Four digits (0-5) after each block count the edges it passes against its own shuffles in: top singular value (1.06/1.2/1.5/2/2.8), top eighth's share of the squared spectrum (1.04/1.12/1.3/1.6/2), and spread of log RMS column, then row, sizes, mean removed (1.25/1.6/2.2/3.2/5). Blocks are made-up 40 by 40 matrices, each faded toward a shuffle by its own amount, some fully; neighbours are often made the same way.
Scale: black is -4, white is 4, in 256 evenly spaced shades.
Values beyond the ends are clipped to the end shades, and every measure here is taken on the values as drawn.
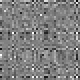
4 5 3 3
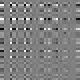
5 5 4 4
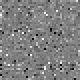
3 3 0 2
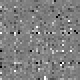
2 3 2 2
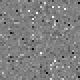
0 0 0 0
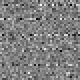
2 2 0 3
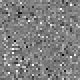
1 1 1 0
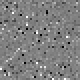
0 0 0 0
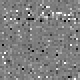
2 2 1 1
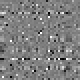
4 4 1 2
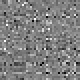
4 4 1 2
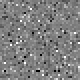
1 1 0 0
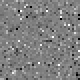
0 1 0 0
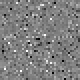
1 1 1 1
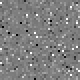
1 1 0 0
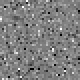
0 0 0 0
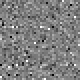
2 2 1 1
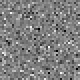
1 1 0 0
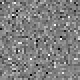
2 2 1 1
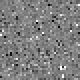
0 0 0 0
